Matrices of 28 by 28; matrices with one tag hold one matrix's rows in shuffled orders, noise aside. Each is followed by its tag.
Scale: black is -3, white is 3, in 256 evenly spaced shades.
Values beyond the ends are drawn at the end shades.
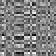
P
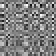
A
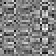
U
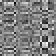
U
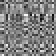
A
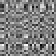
A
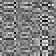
U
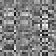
U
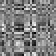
P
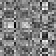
U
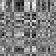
P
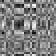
P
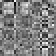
U
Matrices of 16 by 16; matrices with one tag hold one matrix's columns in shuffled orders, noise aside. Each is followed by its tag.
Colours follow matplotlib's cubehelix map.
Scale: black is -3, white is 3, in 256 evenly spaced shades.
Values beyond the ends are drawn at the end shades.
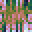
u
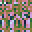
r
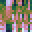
u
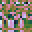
r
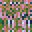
r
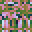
r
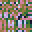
r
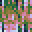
u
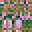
r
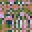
r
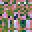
r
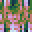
u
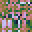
r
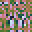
r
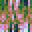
u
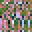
r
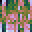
u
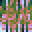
u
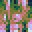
u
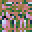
r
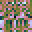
r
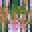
u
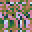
r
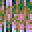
u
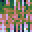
u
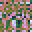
r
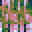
u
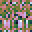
r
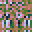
r
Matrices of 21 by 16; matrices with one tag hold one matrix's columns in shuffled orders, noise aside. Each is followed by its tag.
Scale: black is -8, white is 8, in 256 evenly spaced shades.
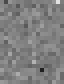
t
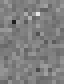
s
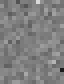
t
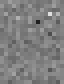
s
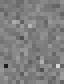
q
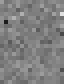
s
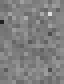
s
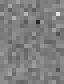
s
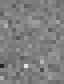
q
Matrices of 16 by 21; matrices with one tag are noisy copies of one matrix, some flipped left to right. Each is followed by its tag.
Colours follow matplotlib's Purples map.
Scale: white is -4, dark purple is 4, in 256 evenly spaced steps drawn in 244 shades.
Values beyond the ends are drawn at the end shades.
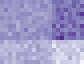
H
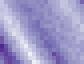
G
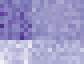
H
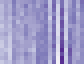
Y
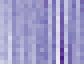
Y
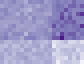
H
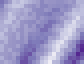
G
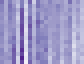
Y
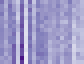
Y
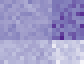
H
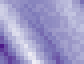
G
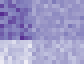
H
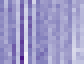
Y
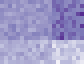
H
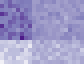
H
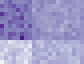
H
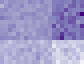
H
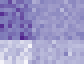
H
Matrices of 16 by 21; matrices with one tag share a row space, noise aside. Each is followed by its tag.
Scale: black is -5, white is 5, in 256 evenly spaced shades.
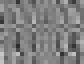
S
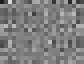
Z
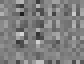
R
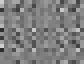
S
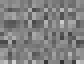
Z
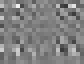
S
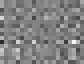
S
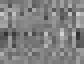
Z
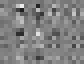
R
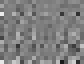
S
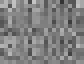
Z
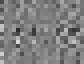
S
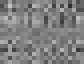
Z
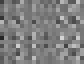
S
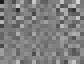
S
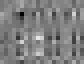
R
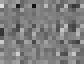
S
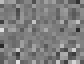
S
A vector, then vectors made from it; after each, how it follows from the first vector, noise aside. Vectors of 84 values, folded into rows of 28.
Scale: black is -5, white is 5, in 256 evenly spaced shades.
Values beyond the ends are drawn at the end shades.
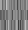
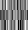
scaled up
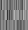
wrapped around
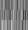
wrapped around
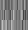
wrapped around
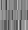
sign-scrambled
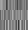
sign-scrambled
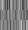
reversed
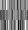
scaled up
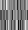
scaled up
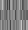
reversed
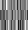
scaled up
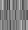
reversed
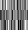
scaled up
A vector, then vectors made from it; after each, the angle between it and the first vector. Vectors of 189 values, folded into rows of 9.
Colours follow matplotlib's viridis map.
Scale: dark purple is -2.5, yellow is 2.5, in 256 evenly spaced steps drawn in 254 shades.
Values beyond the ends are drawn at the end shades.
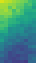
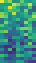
partly aligned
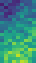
nearly opposite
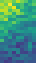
nearly parallel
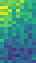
nearly parallel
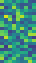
orthogonal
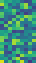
orthogonal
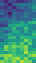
nearly opposite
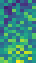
partly opposed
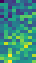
partly opposed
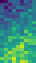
nearly opposite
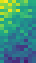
nearly parallel
